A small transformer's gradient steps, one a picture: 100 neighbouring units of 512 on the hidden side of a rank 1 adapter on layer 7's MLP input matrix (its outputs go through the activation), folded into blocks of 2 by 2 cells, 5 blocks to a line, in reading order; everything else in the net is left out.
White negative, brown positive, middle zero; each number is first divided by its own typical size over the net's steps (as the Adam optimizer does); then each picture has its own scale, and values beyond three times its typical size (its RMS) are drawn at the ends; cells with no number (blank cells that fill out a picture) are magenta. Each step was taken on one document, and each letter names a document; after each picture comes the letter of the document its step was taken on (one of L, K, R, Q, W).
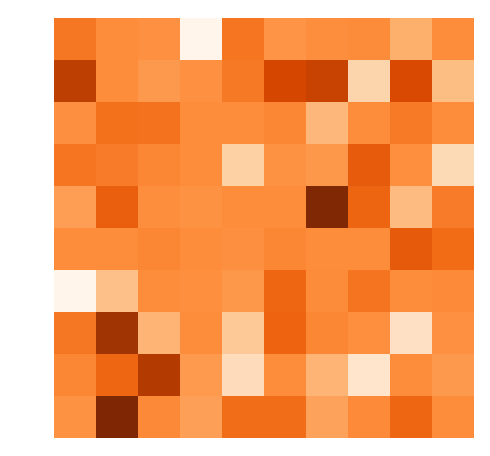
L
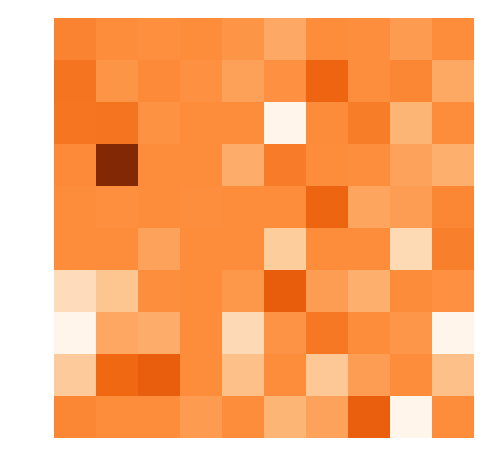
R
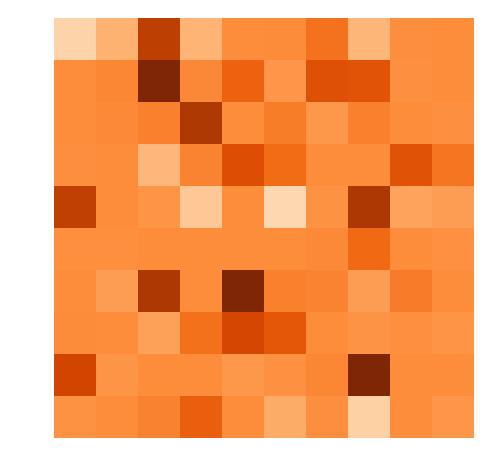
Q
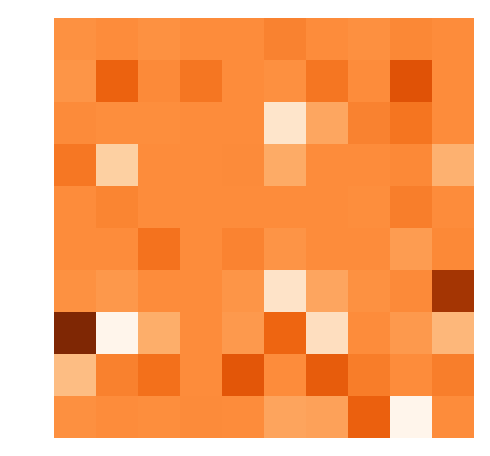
R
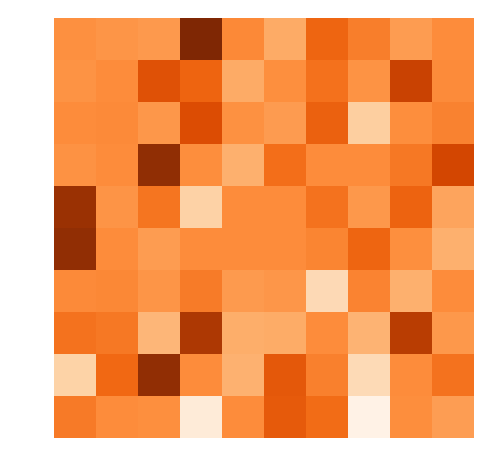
Q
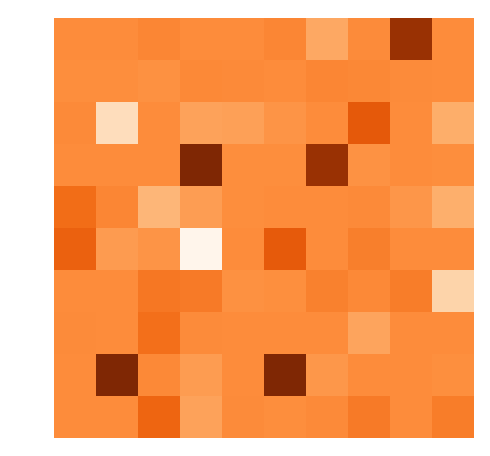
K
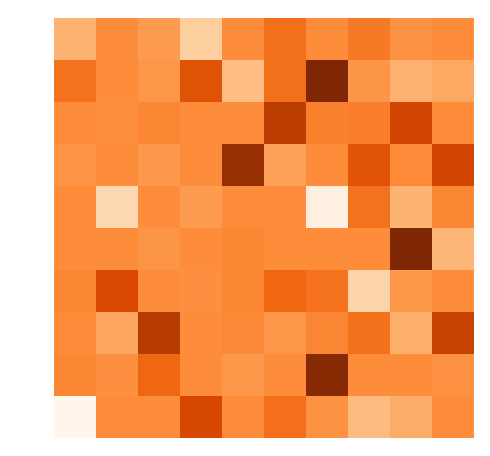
L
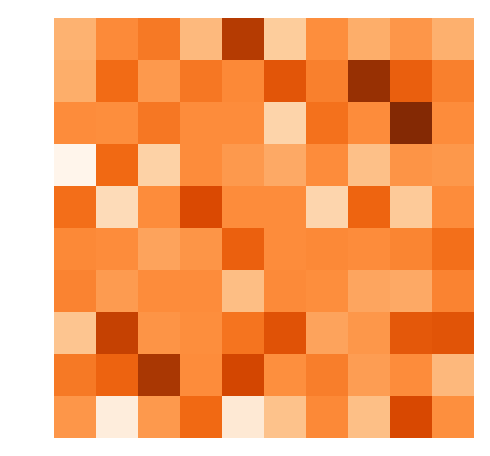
L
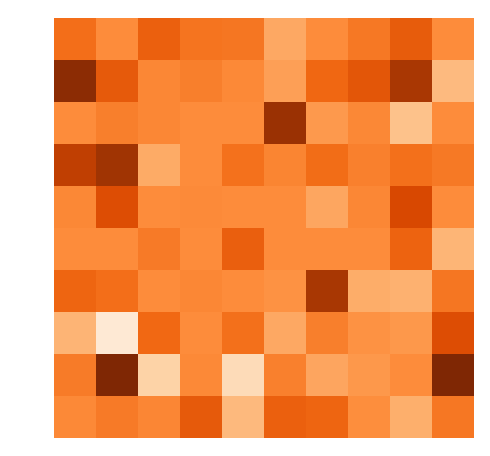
L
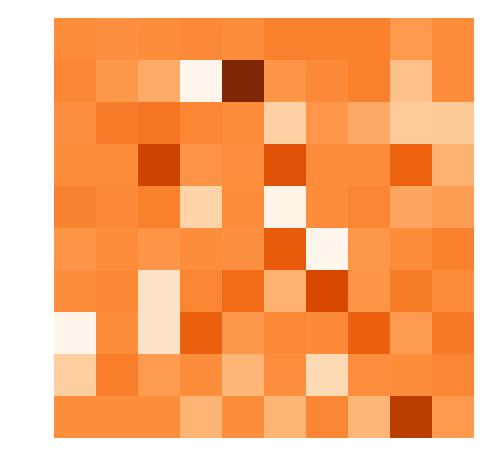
Q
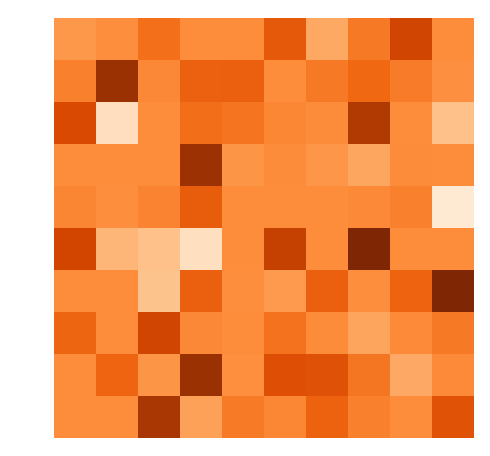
K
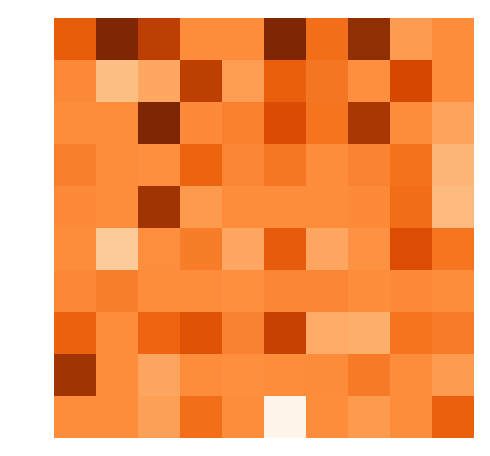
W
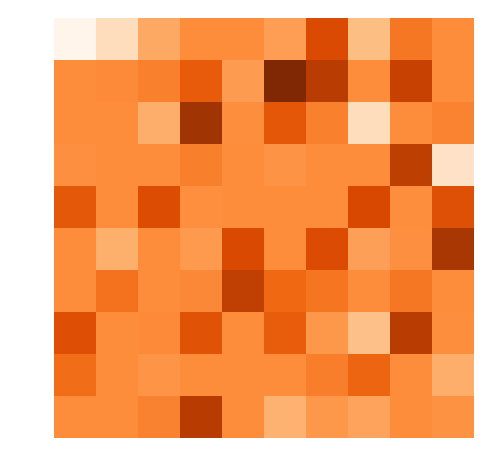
W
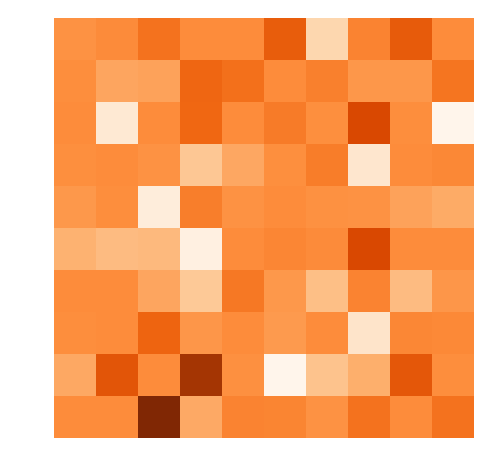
K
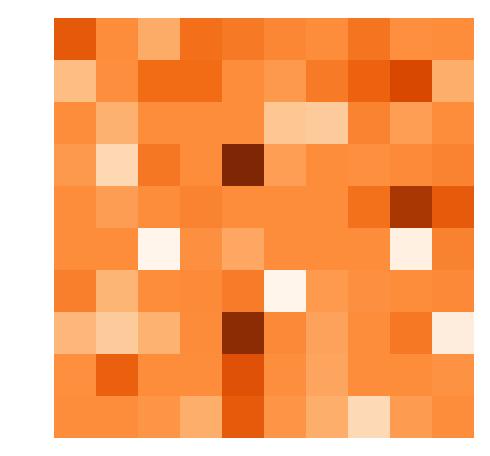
L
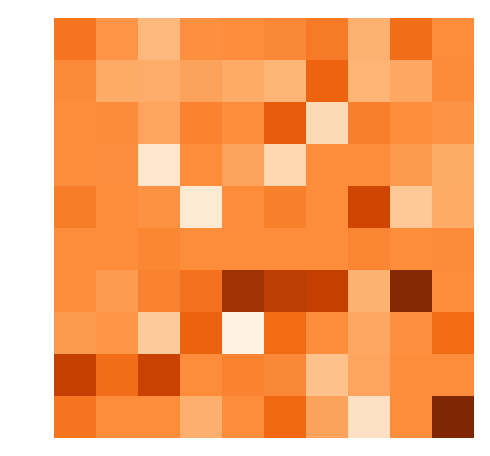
Q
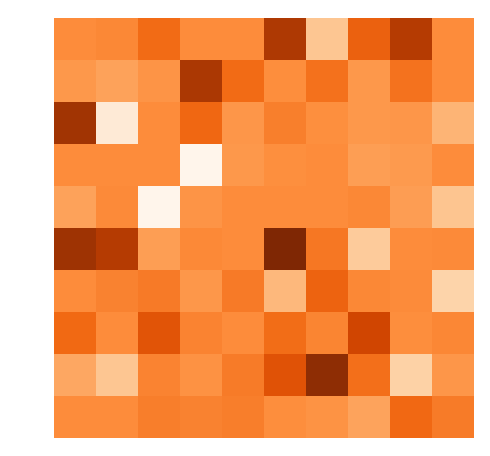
K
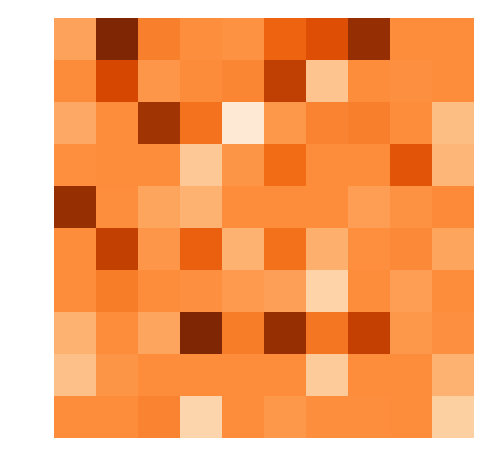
W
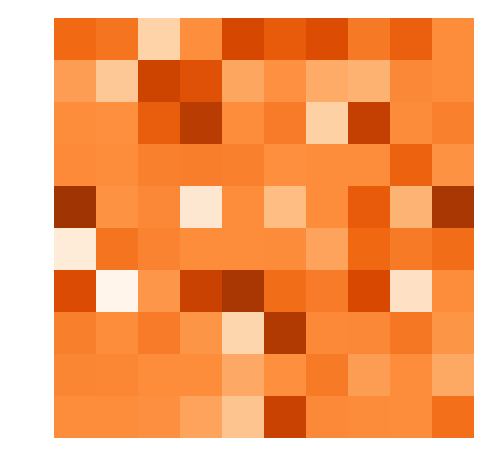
Q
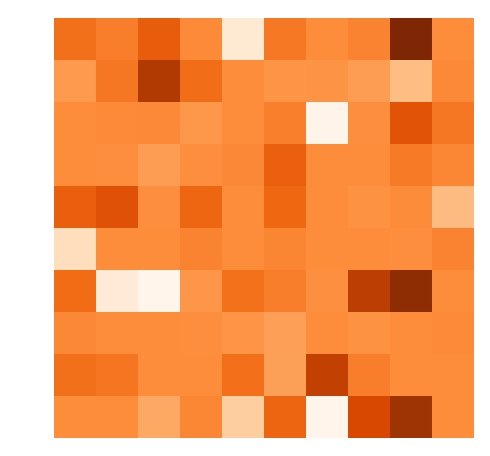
Q
